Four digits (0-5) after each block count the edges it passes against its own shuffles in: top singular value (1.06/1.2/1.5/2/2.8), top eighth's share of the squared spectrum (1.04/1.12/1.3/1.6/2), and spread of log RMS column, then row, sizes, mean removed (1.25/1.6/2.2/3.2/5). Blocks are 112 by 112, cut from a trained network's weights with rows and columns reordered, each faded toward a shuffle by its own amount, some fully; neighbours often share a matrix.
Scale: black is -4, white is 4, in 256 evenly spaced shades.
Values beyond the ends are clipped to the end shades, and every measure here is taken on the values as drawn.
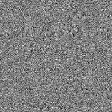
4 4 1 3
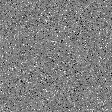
0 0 0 0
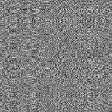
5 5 2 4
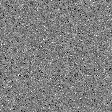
1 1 0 0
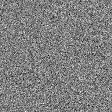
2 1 0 0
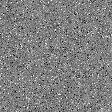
0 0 0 0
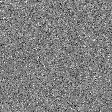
0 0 0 0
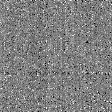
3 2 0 2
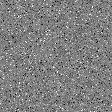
0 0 0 0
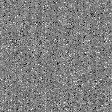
2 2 0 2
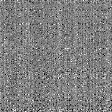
3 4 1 3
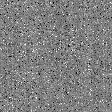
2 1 0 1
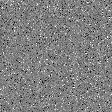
0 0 0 0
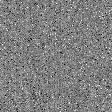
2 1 0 0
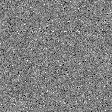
2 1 0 1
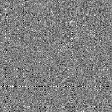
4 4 2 2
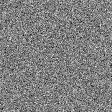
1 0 0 0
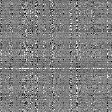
4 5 4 2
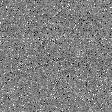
1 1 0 0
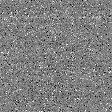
1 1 1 0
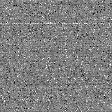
2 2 2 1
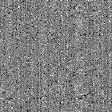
3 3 1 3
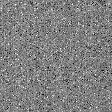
2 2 0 2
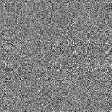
4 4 3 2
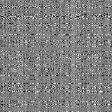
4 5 1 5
